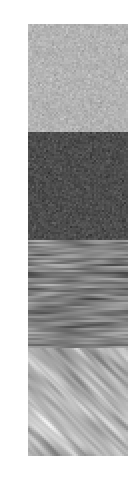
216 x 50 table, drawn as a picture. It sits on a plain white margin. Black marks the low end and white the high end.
The table splits into 4 rows of 1 panel. Panel 1,1: high, fine-grained, faint in contrast. Panel 2,1: low, fine-grained, faint in contrast. Panel 3,1: middling, streaked across. Panel 4,1: high, slanting down to the right.
